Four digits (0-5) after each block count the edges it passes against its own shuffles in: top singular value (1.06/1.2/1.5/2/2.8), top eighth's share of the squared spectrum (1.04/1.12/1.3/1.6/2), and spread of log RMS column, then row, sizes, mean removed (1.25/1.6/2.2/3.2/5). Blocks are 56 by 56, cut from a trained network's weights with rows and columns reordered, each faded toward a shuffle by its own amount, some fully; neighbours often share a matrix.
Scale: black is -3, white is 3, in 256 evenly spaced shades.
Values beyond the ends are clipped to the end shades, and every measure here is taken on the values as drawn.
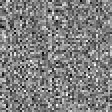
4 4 2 1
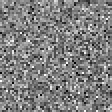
2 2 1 0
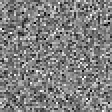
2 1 0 0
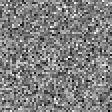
0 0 0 0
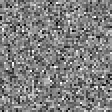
1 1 0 0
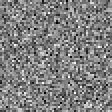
2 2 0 0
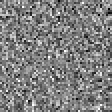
3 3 1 0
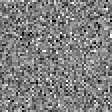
2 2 1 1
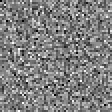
0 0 0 0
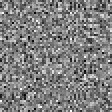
3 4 2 1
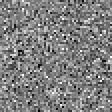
0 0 0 0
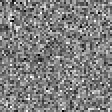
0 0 0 0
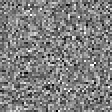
2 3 1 1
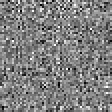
3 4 2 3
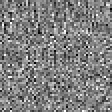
3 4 2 1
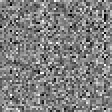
3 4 2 1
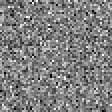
1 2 0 0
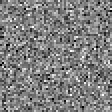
0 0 0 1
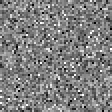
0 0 0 0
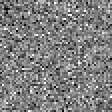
0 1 0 0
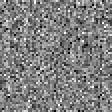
3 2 1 0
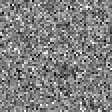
0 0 0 0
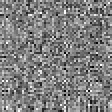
4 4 2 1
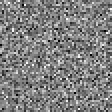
1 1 0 0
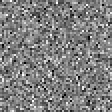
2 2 0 0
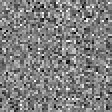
3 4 2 2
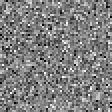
0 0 0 0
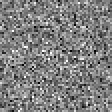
2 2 0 0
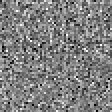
1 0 0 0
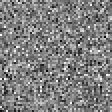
2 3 1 1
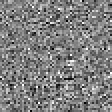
3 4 2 2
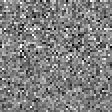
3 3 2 2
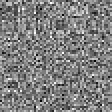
3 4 2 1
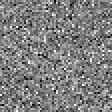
0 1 0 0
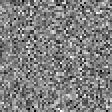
3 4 2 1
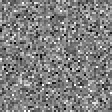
0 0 0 1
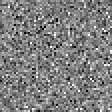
1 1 0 0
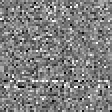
3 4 1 2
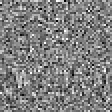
3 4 2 1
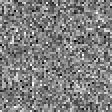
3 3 1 0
